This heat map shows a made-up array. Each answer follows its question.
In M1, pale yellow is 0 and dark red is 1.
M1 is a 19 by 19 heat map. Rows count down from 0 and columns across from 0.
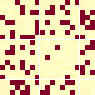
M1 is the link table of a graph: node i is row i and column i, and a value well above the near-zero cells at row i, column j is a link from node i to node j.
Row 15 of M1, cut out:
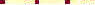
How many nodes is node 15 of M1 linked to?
3
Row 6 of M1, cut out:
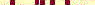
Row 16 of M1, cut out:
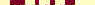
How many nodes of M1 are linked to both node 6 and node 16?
4
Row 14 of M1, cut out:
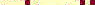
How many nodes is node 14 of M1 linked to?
3
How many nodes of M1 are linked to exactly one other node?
1
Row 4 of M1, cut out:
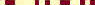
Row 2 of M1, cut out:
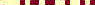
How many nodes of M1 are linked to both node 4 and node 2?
5
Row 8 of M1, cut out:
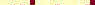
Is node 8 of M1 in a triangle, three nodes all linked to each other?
no
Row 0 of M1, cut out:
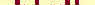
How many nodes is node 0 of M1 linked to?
4
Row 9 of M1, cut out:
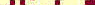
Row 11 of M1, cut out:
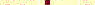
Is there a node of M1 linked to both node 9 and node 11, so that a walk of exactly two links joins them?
no
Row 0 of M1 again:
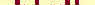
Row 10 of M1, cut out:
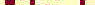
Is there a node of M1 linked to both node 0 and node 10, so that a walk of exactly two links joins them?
no
